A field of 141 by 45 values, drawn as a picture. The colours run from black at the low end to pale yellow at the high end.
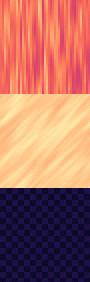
The table splits into 3 rows of 1 panel. Panel 1,1: high, streaked downward. Panel 2,1: very high, slanting up to the right, faint in contrast. Panel 3,1: very low, checkered, faint in contrast.
